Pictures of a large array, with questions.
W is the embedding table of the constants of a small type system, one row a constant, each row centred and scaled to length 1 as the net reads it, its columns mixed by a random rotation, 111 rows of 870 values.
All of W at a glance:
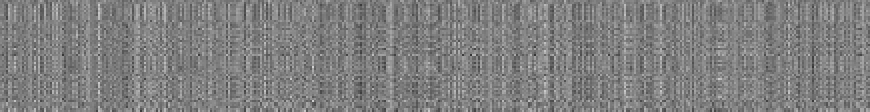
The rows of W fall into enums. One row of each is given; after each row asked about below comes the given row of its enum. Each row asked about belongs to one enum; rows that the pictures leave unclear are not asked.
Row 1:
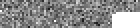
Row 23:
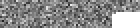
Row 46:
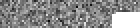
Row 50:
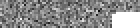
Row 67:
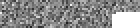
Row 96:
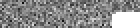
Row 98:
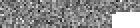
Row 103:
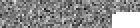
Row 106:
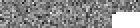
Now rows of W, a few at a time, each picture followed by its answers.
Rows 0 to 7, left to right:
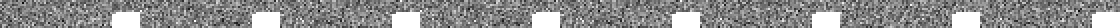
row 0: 96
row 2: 98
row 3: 1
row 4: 98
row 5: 50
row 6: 67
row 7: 50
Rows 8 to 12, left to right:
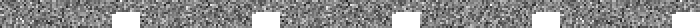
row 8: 98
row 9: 23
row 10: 23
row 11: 67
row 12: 98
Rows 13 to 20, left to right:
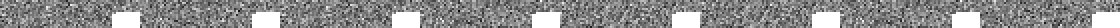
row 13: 23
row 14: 50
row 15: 23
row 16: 98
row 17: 67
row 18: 67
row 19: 98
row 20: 103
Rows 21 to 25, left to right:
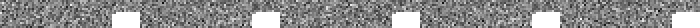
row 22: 96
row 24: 96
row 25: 50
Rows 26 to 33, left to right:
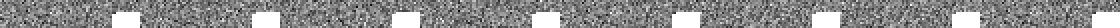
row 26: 106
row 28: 46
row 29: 98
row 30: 106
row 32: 67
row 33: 106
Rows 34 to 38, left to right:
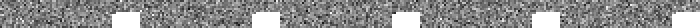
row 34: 98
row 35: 1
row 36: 106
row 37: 50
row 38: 23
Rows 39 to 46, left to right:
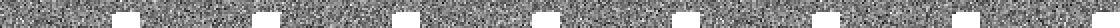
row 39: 98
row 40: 103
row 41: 67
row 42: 96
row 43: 50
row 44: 98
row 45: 106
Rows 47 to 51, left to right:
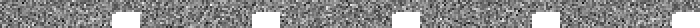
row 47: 96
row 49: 23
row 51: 96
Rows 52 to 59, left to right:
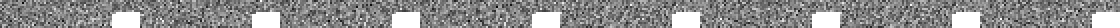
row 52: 96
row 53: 98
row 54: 46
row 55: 46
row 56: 67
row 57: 50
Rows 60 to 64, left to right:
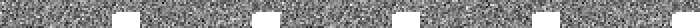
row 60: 67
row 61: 96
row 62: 67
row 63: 23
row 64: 96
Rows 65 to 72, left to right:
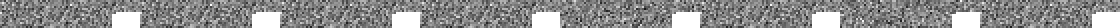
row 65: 67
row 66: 67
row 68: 67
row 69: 103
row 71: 98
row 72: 67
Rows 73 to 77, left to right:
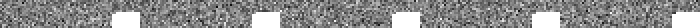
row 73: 96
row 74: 46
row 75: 1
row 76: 50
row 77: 106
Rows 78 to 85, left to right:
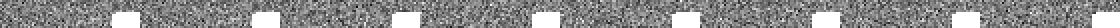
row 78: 96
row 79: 96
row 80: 46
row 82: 98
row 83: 50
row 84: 50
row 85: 106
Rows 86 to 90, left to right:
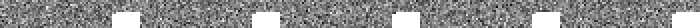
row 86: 23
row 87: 50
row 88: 106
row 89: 46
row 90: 50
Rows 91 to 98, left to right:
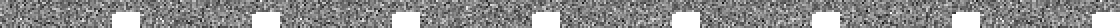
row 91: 50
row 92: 98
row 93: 50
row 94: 23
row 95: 96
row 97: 106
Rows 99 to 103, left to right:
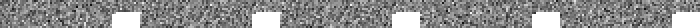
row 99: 46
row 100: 67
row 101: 67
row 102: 106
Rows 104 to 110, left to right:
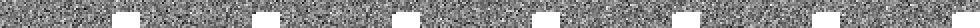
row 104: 103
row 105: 106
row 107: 50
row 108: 23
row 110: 23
